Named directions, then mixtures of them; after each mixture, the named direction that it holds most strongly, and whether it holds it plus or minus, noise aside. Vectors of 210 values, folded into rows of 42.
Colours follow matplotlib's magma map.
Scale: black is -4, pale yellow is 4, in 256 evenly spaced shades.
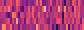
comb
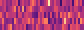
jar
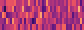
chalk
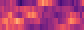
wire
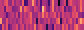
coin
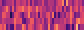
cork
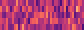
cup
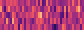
chalk, plus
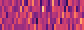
coin, plus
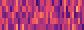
cup, plus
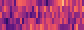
wire, minus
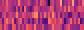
jar, minus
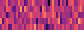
coin, plus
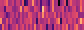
coin, plus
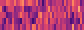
chalk, plus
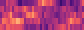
wire, plus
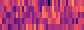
coin, plus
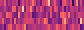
jar, plus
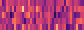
cork, plus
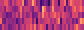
coin, plus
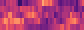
wire, plus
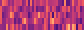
cork, minus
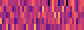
coin, plus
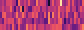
jar, minus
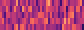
cup, plus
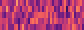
cup, plus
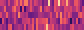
coin, minus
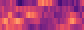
wire, plus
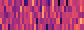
coin, plus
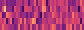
chalk, minus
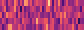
coin, minus
